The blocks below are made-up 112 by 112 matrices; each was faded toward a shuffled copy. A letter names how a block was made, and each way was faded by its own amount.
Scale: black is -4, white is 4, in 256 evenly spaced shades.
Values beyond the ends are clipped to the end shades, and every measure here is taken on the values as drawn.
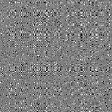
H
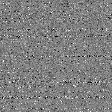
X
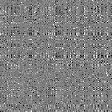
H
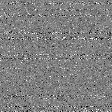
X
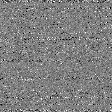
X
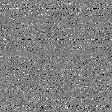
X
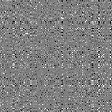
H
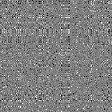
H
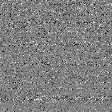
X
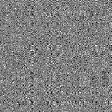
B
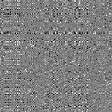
H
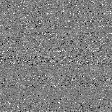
X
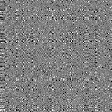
H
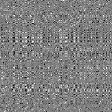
H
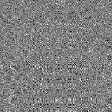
B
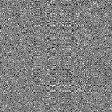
B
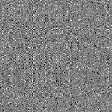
B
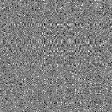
B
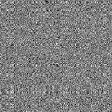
B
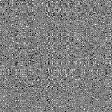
B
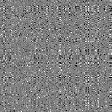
H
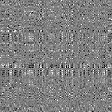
H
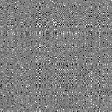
H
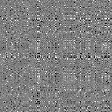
H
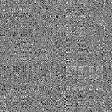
B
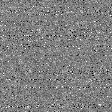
X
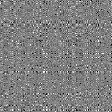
H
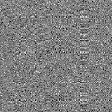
B
